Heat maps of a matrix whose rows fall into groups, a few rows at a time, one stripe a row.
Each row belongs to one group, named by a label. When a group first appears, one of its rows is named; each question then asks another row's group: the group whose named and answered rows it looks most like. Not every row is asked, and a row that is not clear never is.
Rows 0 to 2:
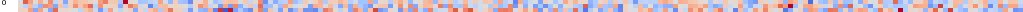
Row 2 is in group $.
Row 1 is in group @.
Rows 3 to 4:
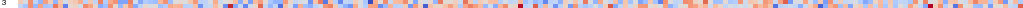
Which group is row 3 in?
@
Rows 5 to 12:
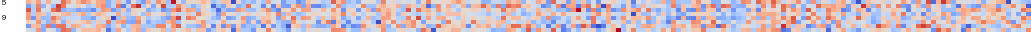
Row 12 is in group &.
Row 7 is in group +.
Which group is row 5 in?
&
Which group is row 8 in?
&
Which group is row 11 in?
$
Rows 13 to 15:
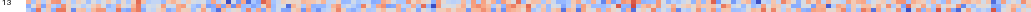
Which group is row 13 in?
+
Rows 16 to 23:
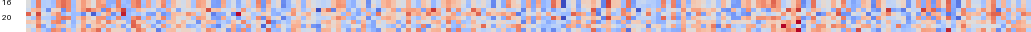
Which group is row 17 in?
&
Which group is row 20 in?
&
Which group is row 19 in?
+
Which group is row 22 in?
$
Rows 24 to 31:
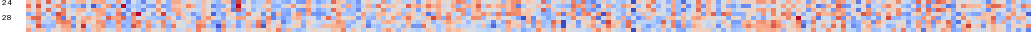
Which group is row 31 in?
&
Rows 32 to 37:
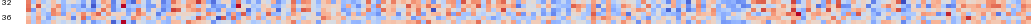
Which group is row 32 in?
+
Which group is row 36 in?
&
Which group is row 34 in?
+
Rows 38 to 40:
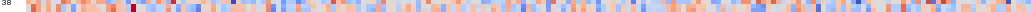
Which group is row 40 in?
@
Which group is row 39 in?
@
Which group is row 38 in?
&
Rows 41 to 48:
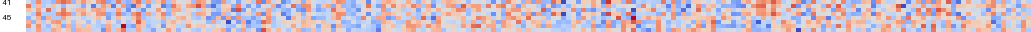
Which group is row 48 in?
@
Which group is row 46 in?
+
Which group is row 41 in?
&
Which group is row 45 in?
$
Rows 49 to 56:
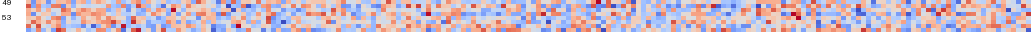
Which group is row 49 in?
&
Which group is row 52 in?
&
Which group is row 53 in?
@
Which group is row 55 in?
+
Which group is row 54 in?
@
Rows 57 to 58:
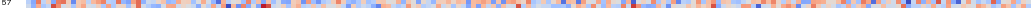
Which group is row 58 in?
@
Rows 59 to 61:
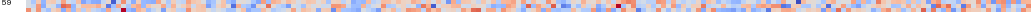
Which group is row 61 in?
+
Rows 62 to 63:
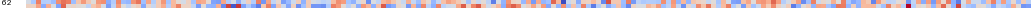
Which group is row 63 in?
$
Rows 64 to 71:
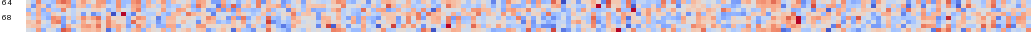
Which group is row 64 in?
&
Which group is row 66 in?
$
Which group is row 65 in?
&
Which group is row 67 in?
+
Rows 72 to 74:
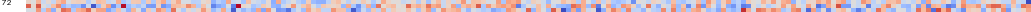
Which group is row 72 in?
$
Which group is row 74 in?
&
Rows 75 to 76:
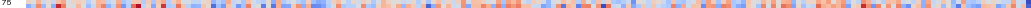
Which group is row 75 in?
$
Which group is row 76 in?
$
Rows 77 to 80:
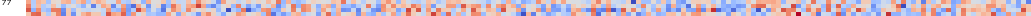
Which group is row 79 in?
+
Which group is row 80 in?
@
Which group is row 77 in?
&
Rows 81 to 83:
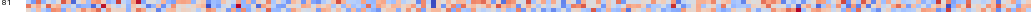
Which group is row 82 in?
+
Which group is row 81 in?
$
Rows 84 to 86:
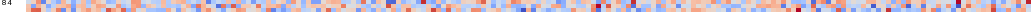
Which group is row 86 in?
@
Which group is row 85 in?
&
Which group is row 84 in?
$
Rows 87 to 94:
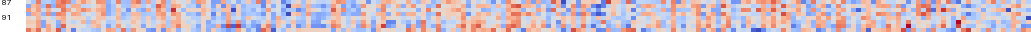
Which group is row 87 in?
&
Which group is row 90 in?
$
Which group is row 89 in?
&
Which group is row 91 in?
$
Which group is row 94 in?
+
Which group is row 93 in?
$
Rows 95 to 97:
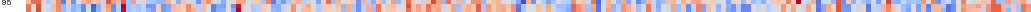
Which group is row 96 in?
+
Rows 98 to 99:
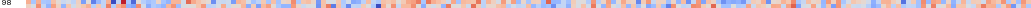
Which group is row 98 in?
+
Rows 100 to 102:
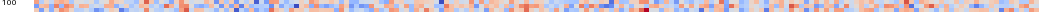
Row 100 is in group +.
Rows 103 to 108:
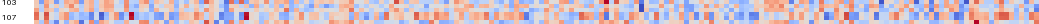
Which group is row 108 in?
&
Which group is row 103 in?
&
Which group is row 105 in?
&
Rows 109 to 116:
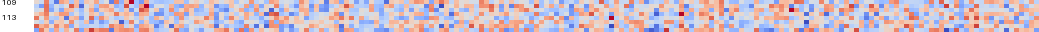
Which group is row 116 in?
@
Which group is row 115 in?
+
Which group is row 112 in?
@
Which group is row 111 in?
$
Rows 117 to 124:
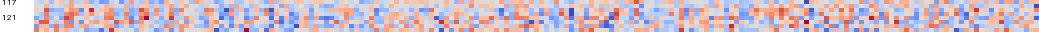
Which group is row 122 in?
@
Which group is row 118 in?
$
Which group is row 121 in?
$
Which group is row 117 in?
+
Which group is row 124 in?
+
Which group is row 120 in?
&
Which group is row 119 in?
&
